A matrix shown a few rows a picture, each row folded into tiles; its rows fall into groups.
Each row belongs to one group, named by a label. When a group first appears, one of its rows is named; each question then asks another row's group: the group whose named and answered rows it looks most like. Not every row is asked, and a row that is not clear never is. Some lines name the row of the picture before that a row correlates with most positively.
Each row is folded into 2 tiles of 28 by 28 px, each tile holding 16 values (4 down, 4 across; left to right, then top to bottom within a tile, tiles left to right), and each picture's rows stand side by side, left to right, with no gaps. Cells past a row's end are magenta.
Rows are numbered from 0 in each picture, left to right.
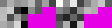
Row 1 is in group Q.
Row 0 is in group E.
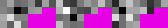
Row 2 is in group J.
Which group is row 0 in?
E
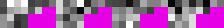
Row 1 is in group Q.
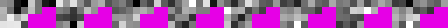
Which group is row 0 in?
E
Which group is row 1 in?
Q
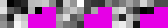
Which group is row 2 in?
E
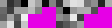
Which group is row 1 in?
J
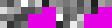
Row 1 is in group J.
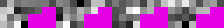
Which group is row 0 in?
E
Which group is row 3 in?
Q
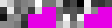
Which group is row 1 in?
E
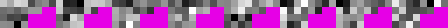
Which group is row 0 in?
Q
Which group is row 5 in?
J
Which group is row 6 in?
J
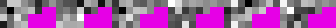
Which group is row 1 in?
E
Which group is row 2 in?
J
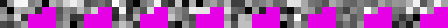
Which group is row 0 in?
J
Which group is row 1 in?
Q
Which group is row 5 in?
J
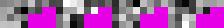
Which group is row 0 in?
E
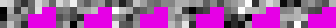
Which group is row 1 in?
Q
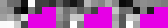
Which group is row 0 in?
E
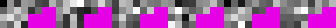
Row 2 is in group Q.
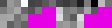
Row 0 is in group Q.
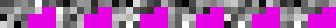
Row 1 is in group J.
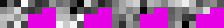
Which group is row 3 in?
Q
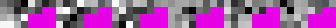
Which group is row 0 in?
E
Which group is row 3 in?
E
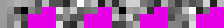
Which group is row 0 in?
E
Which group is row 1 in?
J
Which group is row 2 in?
J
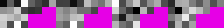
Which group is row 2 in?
Q
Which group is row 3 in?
J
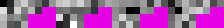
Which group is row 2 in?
E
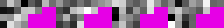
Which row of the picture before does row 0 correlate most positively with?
3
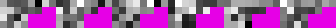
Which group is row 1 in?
J
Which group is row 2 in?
J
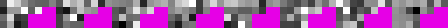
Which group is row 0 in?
Q
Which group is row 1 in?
J
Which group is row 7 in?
E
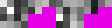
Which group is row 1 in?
J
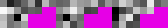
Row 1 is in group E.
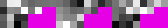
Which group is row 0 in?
Q
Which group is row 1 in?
E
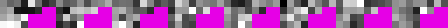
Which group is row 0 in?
E
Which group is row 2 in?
E
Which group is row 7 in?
E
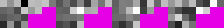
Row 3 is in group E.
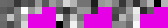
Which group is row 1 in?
J
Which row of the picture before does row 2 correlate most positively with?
2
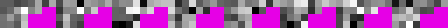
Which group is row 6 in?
Q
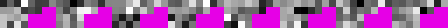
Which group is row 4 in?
J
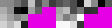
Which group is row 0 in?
E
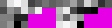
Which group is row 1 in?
E
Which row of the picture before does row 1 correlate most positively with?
1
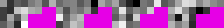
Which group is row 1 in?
J
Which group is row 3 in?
E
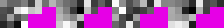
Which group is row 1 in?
E
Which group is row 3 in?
E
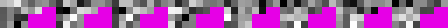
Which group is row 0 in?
Q
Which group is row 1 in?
J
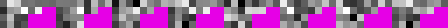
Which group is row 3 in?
Q
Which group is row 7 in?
Q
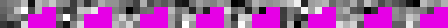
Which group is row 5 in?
Q
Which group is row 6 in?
E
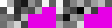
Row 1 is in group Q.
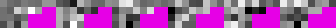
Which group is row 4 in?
E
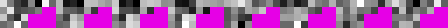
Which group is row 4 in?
Q
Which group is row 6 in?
J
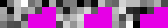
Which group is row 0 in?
J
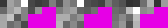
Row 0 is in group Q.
